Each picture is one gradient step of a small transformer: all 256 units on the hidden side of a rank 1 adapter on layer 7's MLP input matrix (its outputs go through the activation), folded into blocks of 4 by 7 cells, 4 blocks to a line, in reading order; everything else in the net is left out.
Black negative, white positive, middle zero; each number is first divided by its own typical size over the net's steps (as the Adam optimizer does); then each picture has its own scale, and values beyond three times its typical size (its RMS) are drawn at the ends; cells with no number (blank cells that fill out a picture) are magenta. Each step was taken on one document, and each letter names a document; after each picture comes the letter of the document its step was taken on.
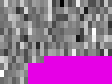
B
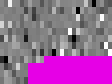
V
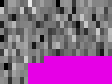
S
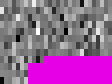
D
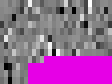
S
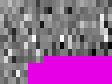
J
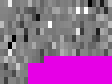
V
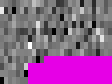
D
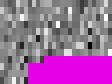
D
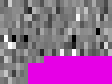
V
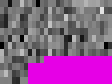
J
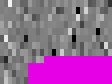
V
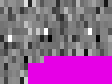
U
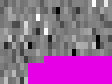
U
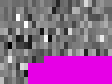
D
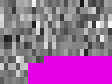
D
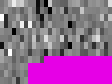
J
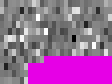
U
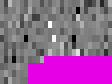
V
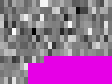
J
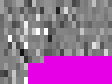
U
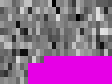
B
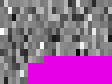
B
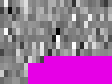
B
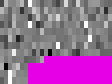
S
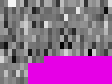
J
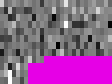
S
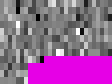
B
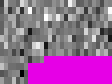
B
